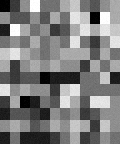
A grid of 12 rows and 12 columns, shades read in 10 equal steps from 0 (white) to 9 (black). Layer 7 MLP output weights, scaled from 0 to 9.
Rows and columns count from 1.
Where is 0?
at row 1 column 4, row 2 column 11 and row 3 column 2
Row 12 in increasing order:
3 4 5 5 5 6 7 7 8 8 8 8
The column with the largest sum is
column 5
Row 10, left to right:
8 6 6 7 8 4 5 4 7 6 4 4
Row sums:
53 49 43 49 42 50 78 46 54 69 47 74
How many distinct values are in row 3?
9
